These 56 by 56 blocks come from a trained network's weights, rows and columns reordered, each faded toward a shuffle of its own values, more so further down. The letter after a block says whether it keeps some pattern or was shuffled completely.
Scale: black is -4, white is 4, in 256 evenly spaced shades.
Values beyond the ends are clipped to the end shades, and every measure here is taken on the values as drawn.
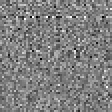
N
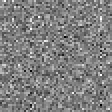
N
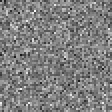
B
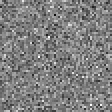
N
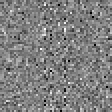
N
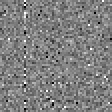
N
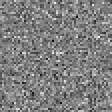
N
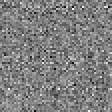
N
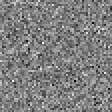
B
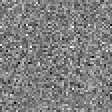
N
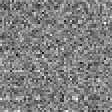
N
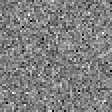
B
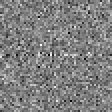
N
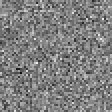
B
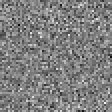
N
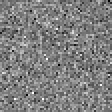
B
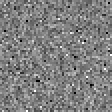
B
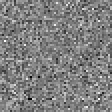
N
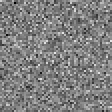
B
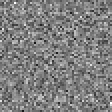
N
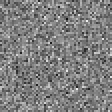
N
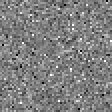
B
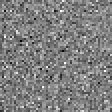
N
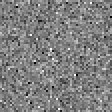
B
